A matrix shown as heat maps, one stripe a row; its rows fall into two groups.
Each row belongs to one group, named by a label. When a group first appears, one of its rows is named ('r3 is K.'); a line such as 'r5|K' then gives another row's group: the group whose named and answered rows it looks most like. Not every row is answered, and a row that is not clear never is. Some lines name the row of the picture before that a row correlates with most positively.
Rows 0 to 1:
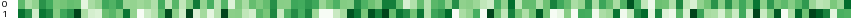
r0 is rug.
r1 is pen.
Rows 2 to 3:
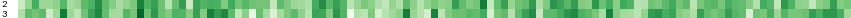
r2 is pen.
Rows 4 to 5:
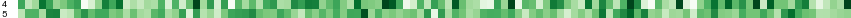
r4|rug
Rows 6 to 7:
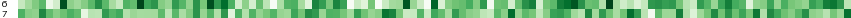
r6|pen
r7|rug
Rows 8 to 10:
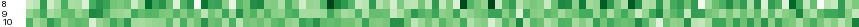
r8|pen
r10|rug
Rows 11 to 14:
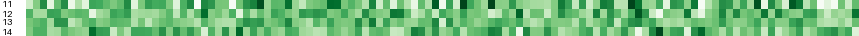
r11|pen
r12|rug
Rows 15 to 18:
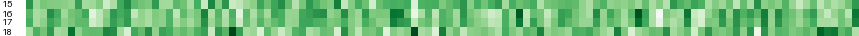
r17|rug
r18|pen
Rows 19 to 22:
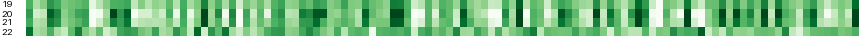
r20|rug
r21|rug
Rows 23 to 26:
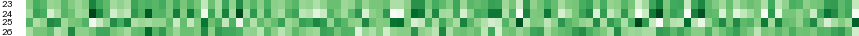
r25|rug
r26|pen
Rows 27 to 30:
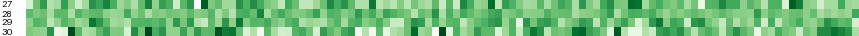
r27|pen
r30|pen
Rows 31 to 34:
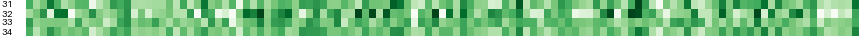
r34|rug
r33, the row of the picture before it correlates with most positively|28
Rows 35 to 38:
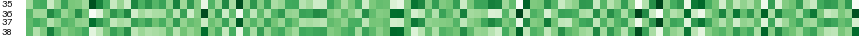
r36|rug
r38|rug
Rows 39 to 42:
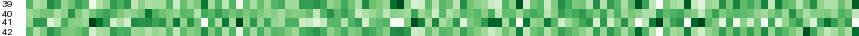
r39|rug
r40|pen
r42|rug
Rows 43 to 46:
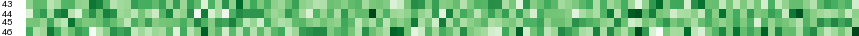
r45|pen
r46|rug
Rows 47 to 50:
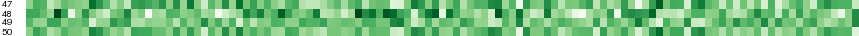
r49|rug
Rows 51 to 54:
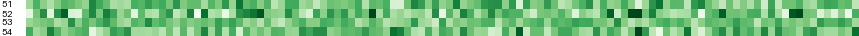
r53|pen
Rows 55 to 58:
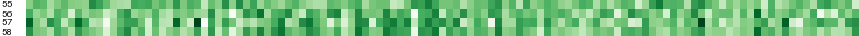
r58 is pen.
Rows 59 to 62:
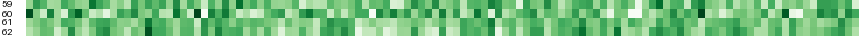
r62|pen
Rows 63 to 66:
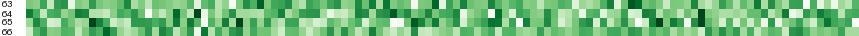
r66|pen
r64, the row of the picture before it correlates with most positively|60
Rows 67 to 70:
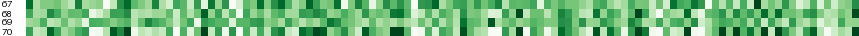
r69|pen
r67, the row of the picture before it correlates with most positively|63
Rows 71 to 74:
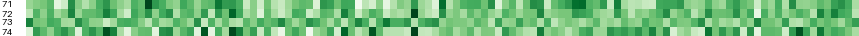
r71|pen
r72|pen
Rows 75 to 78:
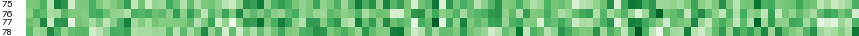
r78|rug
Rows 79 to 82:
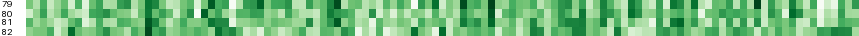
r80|pen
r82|pen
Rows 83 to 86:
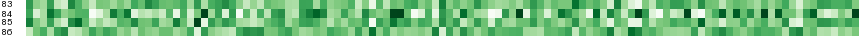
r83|pen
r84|rug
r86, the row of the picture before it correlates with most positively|80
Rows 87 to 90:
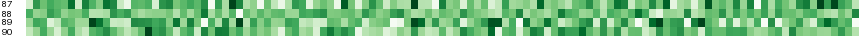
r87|pen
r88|rug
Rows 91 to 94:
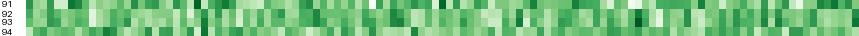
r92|rug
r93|rug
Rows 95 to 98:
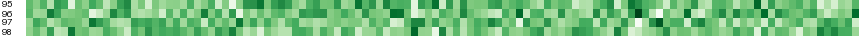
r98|pen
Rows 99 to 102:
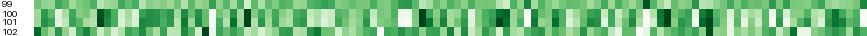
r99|rug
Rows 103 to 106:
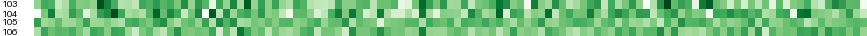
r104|pen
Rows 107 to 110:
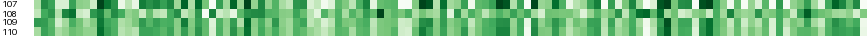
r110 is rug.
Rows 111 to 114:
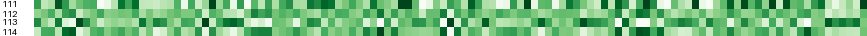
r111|rug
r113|pen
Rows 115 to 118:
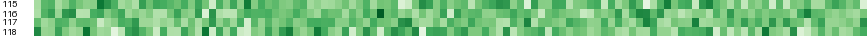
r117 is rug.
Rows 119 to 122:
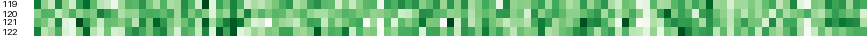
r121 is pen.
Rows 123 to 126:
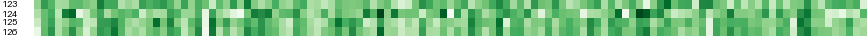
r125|pen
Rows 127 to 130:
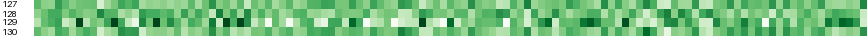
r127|rug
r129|pen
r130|rug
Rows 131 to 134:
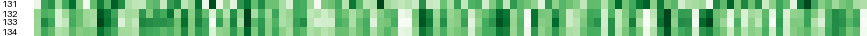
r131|pen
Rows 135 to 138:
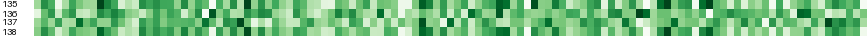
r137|pen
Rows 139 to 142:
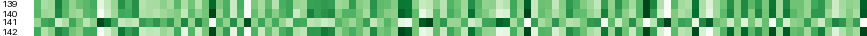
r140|rug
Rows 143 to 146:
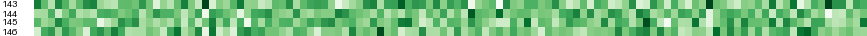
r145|rug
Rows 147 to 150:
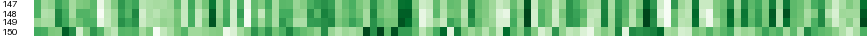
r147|rug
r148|rug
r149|rug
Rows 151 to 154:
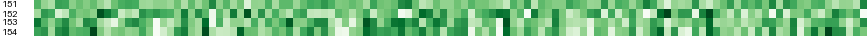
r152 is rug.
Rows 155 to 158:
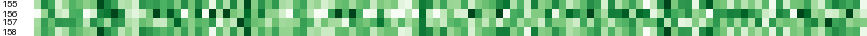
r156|pen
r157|pen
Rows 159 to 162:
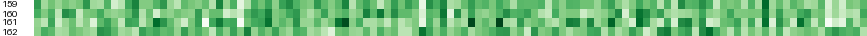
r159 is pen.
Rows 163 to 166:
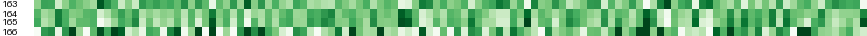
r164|rug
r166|pen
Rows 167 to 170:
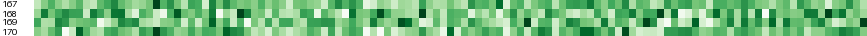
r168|pen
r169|rug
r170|pen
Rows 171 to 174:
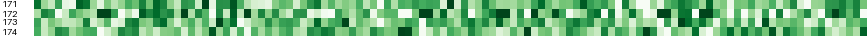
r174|rug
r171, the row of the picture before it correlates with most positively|170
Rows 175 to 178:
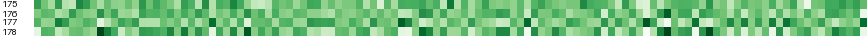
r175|pen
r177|rug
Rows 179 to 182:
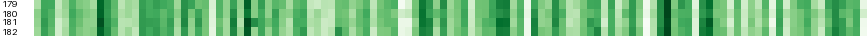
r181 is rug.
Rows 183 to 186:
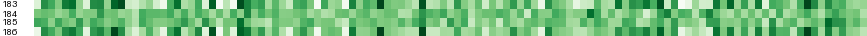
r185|pen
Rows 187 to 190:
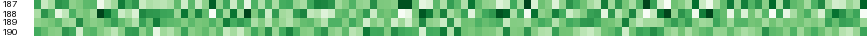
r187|rug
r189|pen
